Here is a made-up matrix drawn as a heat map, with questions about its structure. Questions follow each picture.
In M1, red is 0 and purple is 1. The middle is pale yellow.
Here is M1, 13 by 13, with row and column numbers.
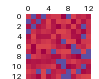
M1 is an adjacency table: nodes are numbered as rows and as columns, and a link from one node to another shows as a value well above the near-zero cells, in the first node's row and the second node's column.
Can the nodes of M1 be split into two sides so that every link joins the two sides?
no
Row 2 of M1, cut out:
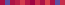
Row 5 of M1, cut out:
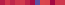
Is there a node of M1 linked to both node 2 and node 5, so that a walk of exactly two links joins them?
no
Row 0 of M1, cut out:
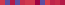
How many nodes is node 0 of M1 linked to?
3
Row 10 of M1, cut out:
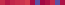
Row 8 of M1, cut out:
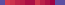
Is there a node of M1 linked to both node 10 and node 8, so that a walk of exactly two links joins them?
yes
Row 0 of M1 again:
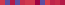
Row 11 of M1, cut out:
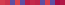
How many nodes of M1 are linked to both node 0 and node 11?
1
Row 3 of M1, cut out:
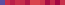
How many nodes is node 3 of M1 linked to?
1
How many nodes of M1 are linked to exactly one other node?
4
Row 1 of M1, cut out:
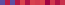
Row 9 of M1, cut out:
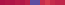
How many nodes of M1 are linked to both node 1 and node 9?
0
